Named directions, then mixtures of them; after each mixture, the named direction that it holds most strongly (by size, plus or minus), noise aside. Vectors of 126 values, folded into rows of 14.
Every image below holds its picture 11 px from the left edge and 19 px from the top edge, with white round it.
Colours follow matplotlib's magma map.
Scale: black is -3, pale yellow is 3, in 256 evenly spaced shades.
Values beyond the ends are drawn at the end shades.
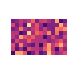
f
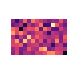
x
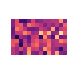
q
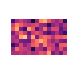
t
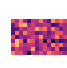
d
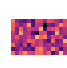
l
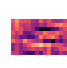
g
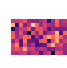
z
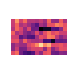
g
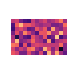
q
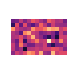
z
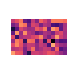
d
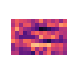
g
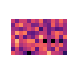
d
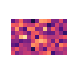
t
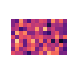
d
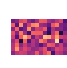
z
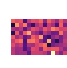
z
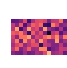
x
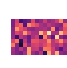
q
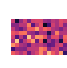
x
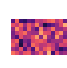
q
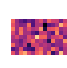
l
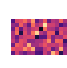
l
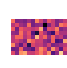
l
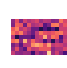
g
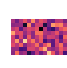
x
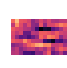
g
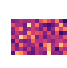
f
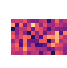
z
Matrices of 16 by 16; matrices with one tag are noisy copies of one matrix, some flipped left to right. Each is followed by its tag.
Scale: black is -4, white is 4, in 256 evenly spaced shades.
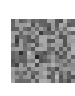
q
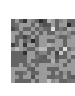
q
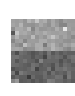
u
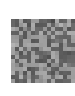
q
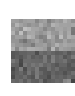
u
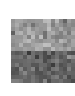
u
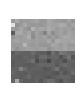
u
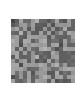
q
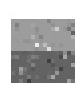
u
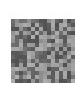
q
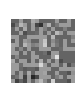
q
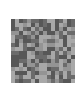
q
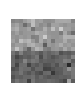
u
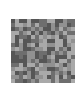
q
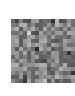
q
